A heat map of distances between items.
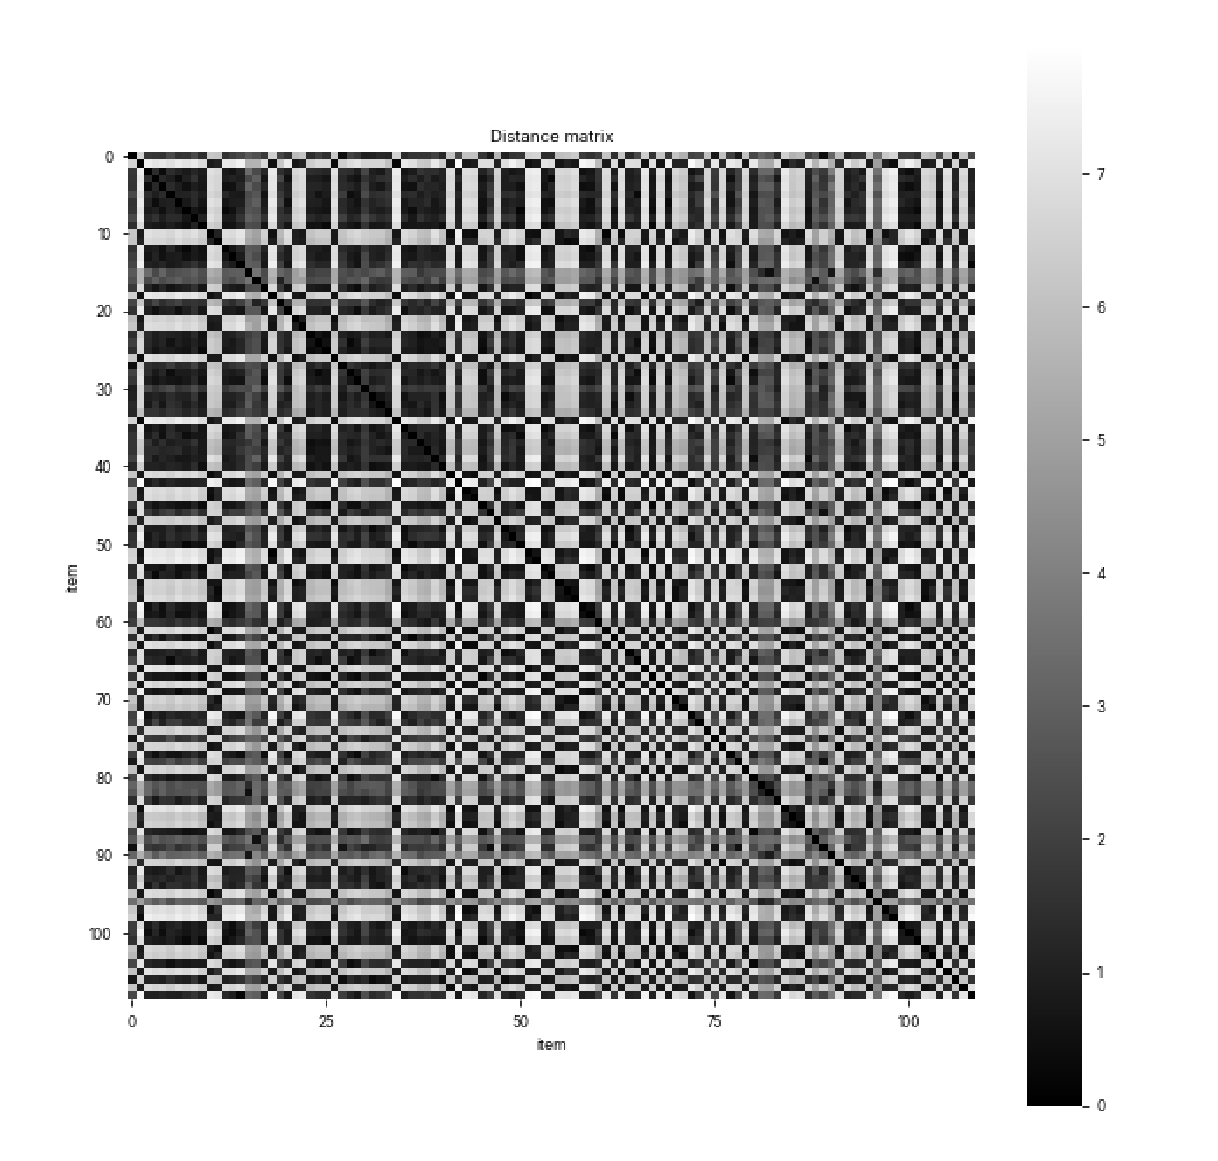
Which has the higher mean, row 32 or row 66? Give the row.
66
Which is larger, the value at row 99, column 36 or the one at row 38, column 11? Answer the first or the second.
the second
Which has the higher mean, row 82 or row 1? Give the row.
1
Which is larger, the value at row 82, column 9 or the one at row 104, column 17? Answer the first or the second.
the first
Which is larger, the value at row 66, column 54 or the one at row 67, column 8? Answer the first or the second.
the first
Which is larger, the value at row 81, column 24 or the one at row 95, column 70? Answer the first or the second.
the first
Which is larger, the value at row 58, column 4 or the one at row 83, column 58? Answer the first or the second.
the second
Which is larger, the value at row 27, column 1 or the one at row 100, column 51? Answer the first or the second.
the second
